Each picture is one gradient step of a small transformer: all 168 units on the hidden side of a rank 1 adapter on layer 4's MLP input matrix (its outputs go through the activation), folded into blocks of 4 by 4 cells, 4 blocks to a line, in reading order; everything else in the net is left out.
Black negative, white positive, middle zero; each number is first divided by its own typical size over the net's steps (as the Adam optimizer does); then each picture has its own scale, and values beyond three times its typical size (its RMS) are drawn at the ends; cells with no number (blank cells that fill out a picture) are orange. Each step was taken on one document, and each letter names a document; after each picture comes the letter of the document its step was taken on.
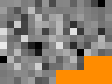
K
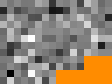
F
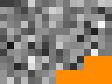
F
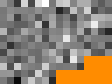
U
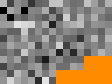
F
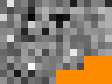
F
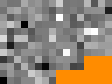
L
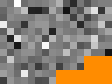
L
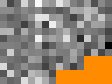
U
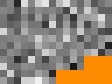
U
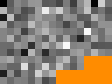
F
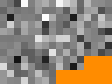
U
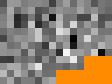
K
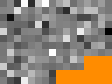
U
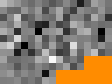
K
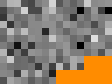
L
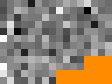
U
